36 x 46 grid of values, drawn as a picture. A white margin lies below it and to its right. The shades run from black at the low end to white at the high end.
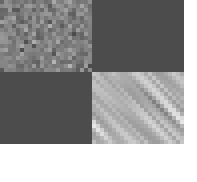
The table splits into 2 rows of 2 panels. Panel 1,1: middling, fine-grained. Panel 1,2: low, flat. Panel 2,1: low, flat. Panel 2,2: high, slanting down to the right.
